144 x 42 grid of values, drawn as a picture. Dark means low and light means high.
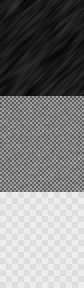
It is made of 3 by 1 panels. Panel 1,1: very low, slanting up to the right, faint in contrast. Panel 2,1: middling, checkered, strong in contrast. Panel 3,1: very high, checkered, faint in contrast.
